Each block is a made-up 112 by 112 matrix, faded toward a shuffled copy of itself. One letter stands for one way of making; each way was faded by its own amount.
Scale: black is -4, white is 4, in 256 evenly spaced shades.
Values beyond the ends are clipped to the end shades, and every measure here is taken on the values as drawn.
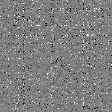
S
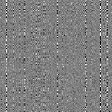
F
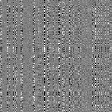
F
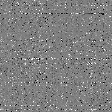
S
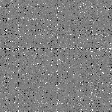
S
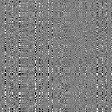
F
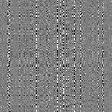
F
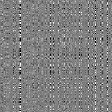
F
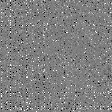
S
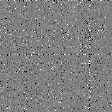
S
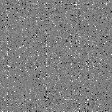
S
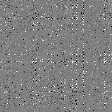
S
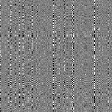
F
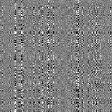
F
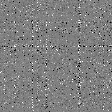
S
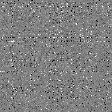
S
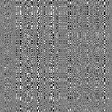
F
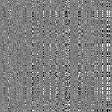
F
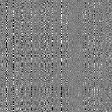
F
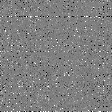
S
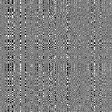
F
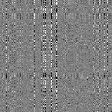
F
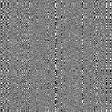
F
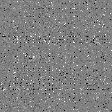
S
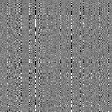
F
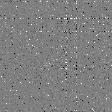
S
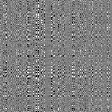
F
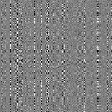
F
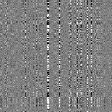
F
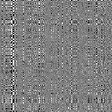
F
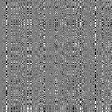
F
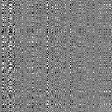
F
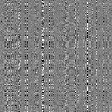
F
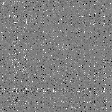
S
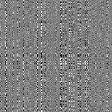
F
